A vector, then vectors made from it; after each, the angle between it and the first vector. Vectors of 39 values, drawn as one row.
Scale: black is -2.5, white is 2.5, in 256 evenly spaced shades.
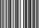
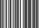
nearly parallel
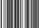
orthogonal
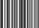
partly opposed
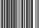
partly opposed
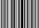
nearly opposite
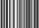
orthogonal
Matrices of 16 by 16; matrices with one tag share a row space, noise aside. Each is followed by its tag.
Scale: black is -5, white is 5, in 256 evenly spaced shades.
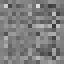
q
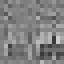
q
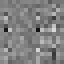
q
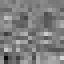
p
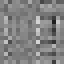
q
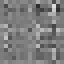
q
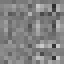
q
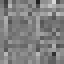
q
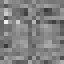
p
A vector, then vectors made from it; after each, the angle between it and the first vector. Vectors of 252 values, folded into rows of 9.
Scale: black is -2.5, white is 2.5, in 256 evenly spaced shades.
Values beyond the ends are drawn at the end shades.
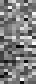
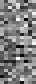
nearly parallel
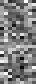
partly opposed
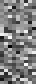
partly aligned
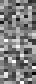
partly opposed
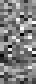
partly aligned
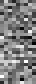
nearly opposite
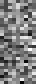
nearly parallel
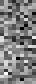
nearly opposite
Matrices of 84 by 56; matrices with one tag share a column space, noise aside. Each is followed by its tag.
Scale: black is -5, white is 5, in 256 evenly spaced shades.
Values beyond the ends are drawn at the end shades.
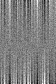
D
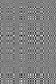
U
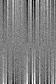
D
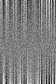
D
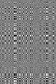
U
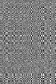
U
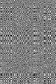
U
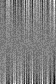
D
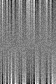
D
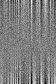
D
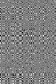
U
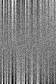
D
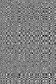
U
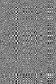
U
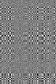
U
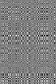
U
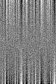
D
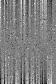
D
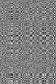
U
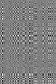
U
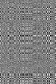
U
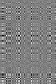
U
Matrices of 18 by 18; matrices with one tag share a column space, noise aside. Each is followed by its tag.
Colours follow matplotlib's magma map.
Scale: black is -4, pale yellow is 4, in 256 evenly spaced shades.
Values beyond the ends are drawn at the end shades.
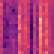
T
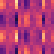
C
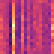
T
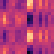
C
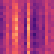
T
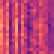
T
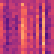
T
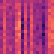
T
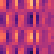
C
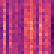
T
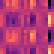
C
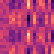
C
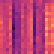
T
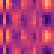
C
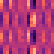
C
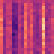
T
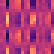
C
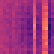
T
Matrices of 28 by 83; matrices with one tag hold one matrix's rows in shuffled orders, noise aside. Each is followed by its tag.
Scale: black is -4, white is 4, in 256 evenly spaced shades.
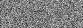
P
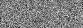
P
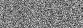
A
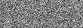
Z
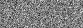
Z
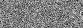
A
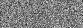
P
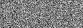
Z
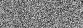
A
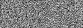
P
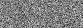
A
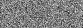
P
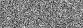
Z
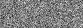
Z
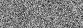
A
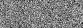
A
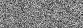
A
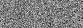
A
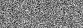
Z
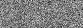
A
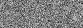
A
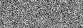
Z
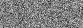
A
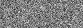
Z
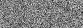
A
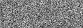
Z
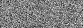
P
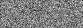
P
